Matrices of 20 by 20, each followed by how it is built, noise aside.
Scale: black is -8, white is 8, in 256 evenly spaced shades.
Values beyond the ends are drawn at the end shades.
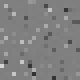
sparse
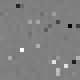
sparse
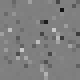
sparse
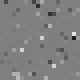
sparse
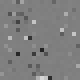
sparse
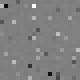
sparse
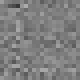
low rank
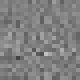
low rank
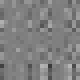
low rank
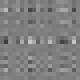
low rank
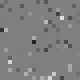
sparse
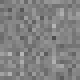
low rank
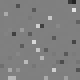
sparse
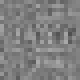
low rank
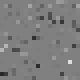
sparse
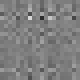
low rank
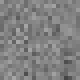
low rank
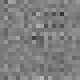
low rank
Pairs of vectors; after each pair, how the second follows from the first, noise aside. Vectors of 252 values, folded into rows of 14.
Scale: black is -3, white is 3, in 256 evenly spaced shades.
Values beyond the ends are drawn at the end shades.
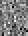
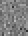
shrunk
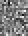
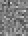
shrunk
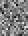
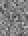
shrunk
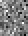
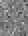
shrunk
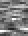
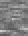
shrunk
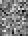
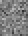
shrunk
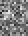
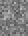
shrunk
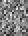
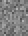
shrunk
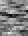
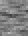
shrunk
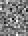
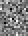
copied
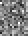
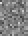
shrunk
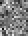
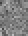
shrunk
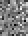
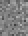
shrunk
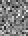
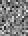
copied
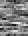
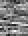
copied
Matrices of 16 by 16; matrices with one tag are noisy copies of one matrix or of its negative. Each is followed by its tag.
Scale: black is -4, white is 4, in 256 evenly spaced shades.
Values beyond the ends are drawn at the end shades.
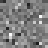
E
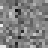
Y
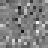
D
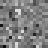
Y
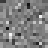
E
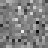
D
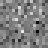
D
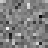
E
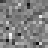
E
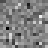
E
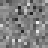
D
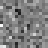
Y
